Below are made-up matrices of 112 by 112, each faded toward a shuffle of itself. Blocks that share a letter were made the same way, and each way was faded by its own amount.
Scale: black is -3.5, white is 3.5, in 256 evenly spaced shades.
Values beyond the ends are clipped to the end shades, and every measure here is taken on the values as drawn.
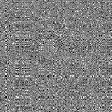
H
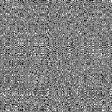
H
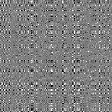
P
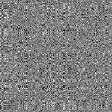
H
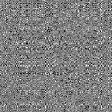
H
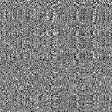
H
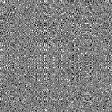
H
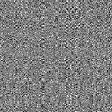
H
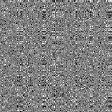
H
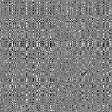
P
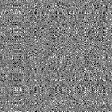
H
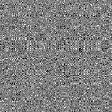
H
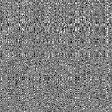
H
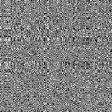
H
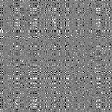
P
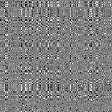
P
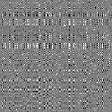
P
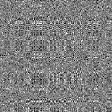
H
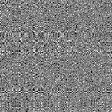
H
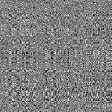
H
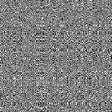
H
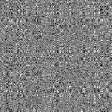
H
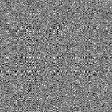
H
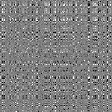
P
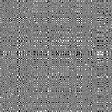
P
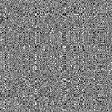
H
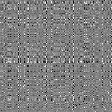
P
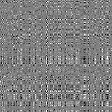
P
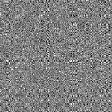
H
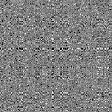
H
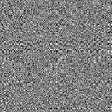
H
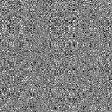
H
